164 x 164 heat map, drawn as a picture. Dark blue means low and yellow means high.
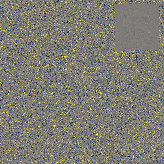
Odd patch: calmer, in the top right. Average level on the scale: 50%. Calmest part: top right. Stripes: none. Grain: fine. Slope: none.
